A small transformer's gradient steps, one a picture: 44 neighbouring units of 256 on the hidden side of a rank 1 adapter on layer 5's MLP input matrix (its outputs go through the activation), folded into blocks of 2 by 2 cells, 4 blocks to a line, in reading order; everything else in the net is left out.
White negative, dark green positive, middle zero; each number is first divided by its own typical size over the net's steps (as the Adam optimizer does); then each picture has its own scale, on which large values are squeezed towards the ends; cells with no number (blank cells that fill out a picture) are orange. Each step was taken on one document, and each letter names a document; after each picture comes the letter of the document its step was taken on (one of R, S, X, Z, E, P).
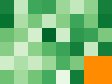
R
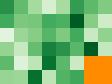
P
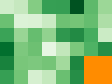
P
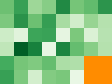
P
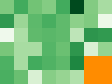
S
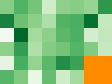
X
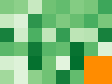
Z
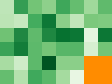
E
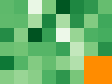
Z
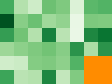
R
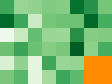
X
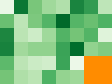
E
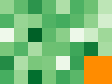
S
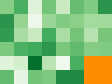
Z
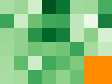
R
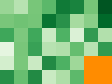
P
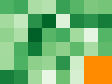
P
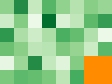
Z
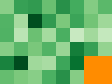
S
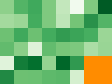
Z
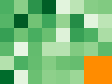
R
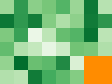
E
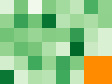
R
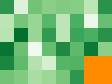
E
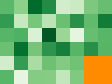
R
